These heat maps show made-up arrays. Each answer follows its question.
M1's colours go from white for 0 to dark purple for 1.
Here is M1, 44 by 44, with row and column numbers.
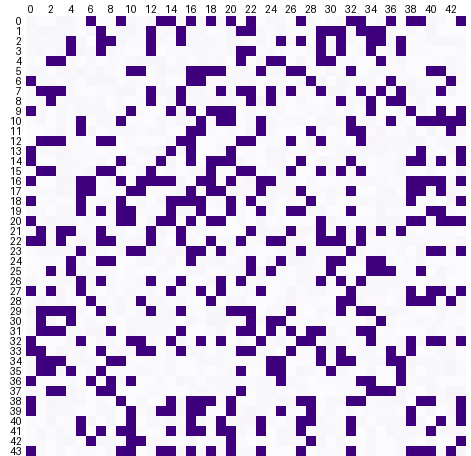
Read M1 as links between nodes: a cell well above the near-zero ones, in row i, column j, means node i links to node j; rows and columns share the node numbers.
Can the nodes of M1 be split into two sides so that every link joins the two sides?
no
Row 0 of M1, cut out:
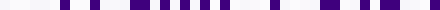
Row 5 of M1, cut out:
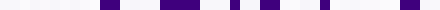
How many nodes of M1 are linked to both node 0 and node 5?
4
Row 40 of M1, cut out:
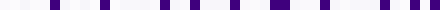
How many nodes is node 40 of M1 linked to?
11
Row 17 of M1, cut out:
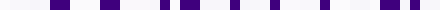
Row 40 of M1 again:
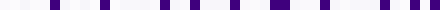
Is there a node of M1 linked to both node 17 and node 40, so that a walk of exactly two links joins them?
yes
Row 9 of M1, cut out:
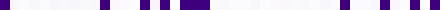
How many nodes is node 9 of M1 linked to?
11
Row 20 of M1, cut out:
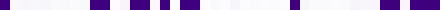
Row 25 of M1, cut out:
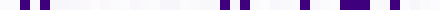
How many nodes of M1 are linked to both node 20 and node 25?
1
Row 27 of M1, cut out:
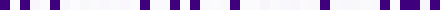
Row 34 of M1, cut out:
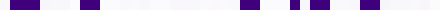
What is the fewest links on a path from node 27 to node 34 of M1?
2
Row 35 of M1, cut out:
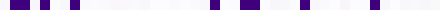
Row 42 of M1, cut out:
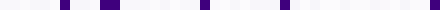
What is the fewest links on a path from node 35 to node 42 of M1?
4
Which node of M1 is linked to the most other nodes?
node 16
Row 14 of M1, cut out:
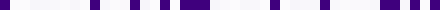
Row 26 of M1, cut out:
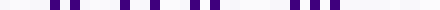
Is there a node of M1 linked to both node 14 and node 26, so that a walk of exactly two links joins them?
yes
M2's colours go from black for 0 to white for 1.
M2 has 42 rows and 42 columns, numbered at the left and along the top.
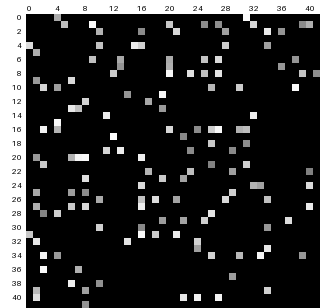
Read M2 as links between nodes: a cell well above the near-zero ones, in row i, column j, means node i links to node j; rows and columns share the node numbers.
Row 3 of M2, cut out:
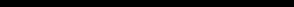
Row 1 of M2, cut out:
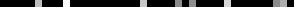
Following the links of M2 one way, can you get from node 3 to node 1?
no
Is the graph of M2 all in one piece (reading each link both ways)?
no
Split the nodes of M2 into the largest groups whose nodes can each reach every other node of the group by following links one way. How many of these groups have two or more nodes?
1
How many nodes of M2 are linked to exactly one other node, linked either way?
4
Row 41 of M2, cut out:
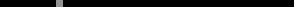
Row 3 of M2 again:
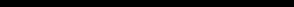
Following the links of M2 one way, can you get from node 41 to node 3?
no
